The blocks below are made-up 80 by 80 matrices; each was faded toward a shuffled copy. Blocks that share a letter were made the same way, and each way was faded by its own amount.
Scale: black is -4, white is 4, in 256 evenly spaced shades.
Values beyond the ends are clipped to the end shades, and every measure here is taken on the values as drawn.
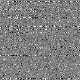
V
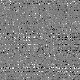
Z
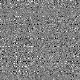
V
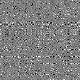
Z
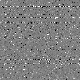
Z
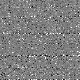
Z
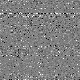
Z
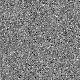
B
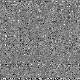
V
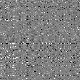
Z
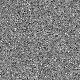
B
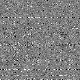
V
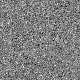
B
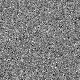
B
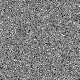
B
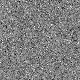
B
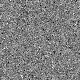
B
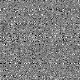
V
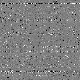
Z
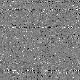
Z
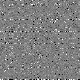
Z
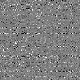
Z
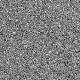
B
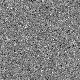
B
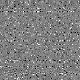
Z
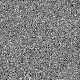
B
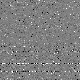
Z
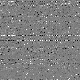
Z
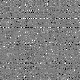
Z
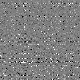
Z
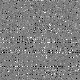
Z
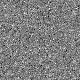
B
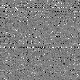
Z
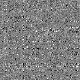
V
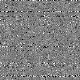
V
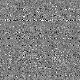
V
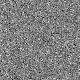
B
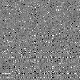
Z
